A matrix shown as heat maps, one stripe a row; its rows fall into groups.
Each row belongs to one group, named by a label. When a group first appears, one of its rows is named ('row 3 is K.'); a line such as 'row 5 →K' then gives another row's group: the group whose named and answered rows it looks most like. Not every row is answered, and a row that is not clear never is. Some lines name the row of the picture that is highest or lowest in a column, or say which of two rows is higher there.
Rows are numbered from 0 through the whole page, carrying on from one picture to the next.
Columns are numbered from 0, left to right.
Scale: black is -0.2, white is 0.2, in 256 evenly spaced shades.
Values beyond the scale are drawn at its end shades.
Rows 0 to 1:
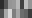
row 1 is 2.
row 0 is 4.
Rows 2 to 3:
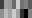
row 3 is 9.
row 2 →2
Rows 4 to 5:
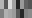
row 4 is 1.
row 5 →9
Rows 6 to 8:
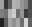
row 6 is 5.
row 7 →1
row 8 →4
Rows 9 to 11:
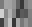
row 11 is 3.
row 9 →9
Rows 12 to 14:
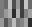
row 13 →3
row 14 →5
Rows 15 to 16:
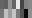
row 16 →9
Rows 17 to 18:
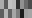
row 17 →1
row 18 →9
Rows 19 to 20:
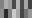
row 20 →5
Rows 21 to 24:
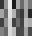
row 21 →3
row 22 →1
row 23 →3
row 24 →1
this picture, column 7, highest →23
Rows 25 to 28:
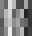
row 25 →1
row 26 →2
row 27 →2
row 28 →2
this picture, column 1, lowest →25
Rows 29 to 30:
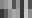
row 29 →3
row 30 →4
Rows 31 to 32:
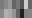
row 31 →3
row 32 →9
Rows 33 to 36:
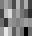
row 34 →2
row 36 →2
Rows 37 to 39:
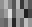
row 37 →3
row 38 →2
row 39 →3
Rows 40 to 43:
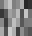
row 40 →2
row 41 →4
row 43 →1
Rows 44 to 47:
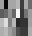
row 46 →9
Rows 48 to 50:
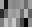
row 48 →5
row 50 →9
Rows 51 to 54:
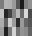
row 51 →9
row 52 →5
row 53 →1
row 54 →5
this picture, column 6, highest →52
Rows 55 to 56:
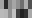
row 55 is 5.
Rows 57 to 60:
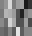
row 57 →2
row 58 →9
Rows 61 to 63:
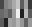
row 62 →4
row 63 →5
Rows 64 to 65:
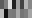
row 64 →3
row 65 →5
